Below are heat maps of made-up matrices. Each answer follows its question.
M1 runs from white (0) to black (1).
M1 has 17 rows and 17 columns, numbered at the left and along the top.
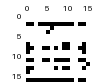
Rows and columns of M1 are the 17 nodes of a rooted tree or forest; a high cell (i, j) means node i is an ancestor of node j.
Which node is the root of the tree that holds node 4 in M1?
16
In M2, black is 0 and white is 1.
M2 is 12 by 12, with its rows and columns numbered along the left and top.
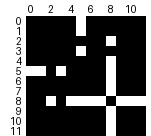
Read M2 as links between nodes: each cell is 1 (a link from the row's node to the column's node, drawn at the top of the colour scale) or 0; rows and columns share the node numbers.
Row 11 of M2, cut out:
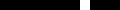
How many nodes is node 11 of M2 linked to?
1
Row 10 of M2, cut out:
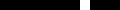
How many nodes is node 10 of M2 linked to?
1
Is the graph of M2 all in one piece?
yes
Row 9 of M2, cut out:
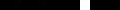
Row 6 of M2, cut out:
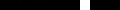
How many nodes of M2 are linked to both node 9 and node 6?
1
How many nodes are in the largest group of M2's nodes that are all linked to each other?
2
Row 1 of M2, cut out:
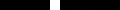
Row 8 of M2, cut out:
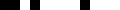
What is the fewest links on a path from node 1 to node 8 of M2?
2
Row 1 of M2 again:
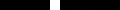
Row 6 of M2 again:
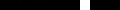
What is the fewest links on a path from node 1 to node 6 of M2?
3
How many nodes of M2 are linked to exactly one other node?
10
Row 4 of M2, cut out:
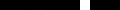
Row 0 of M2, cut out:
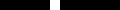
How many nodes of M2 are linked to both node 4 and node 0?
0
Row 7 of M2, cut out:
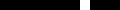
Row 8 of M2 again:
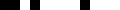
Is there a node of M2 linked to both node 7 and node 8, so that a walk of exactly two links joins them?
no
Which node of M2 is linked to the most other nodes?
node 8
